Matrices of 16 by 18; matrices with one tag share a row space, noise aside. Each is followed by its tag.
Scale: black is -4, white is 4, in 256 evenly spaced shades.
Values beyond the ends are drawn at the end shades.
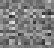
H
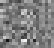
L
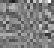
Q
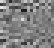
L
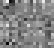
H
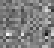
Q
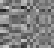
L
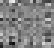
H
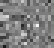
L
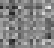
H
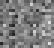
H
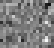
Q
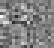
L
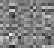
H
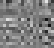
Q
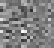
L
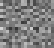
L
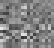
L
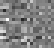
L
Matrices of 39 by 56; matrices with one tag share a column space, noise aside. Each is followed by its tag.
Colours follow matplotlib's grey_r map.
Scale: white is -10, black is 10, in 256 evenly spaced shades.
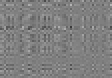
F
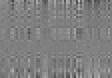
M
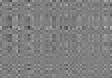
F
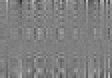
M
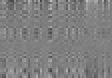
M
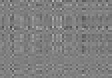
F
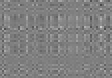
F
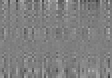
M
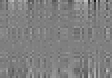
M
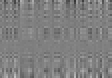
M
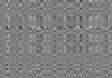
F
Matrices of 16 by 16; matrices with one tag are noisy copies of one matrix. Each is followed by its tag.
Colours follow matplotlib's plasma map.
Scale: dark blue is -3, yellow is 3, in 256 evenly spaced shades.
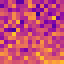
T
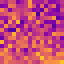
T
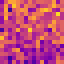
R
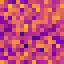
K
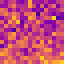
T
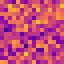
K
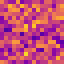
K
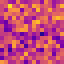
K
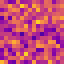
K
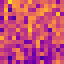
R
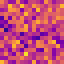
K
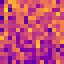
R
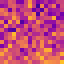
T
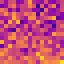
T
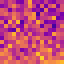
T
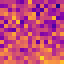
T
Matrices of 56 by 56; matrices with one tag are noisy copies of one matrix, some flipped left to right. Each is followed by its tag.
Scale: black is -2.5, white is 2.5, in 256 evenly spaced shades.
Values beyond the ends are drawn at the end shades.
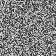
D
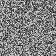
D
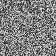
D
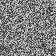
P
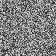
P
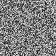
D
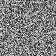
D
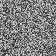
P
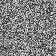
P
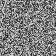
D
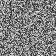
D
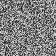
D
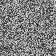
P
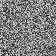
P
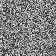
P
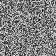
D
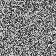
D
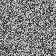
P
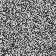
P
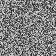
D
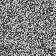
P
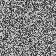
D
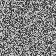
D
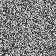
P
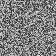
D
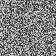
D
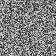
D
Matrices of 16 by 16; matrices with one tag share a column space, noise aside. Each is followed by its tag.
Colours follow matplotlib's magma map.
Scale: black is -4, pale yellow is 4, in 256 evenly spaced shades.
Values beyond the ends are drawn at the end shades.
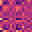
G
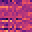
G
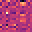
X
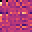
X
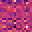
G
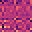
G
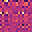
X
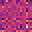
G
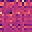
X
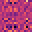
G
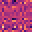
G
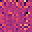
X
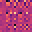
X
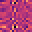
G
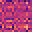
G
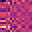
G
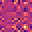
G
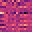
X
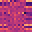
X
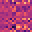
G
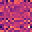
G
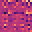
X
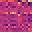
X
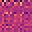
X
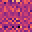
G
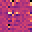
X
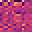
X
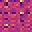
X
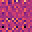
G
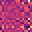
G
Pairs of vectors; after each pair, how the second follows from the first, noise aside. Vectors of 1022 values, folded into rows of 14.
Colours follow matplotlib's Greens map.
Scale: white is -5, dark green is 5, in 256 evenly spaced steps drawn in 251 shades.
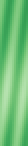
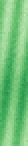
negated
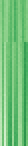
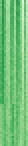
reversed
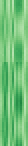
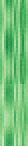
reversed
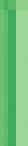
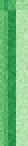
scaled up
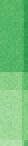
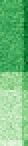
scaled up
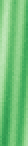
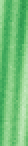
reversed
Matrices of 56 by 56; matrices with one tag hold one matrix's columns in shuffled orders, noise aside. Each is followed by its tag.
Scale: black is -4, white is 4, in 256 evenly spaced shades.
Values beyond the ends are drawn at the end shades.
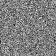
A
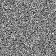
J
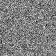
A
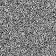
J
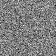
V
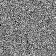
A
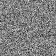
V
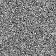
J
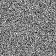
J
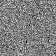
A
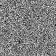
A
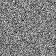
J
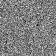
A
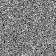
A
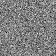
J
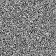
J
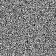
A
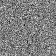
A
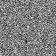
A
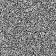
J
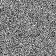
V
